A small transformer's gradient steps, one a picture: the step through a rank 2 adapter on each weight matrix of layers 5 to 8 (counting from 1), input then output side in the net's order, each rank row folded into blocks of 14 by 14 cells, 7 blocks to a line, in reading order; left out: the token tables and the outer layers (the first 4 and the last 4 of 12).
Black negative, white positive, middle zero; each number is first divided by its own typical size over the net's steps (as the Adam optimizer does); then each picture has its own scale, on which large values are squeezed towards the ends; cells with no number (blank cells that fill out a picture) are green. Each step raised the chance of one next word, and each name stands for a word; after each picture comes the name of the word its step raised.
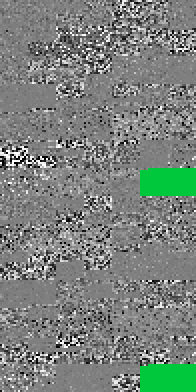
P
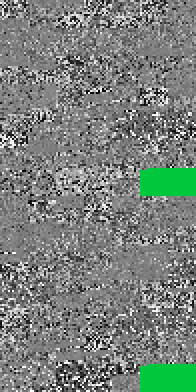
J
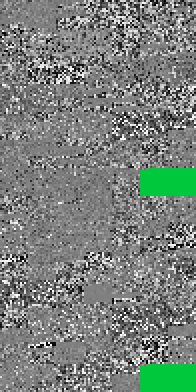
J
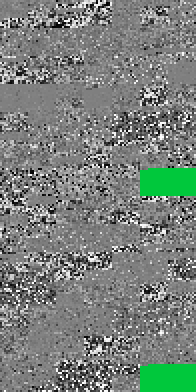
J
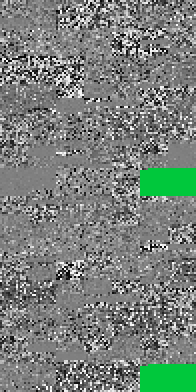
J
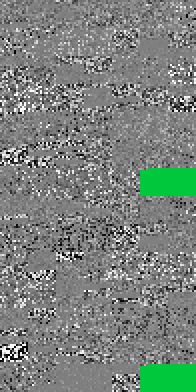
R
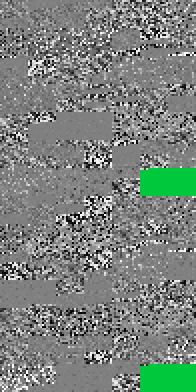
P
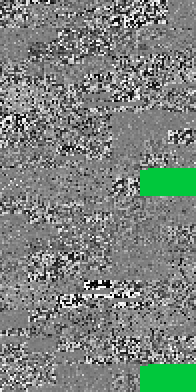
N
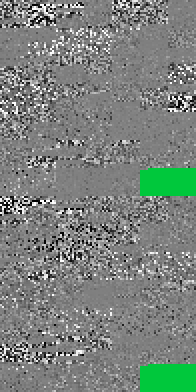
R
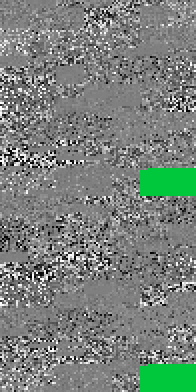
R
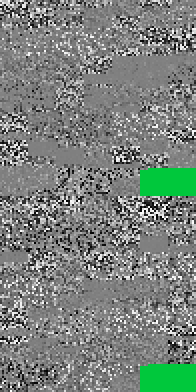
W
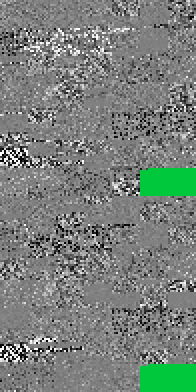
P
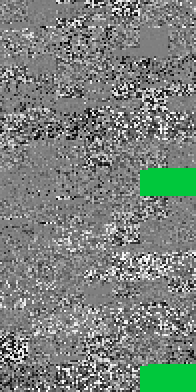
J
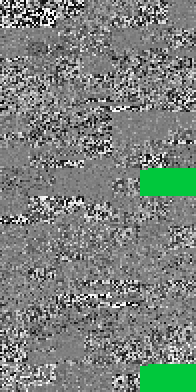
N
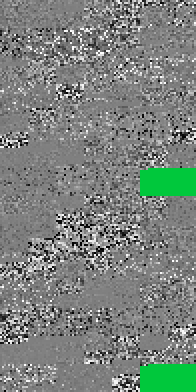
P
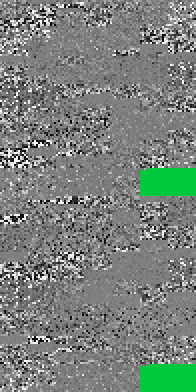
R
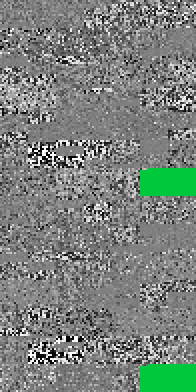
N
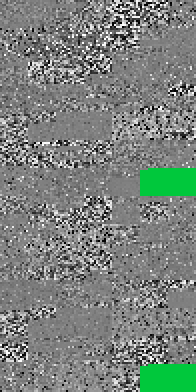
P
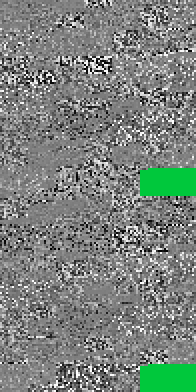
J
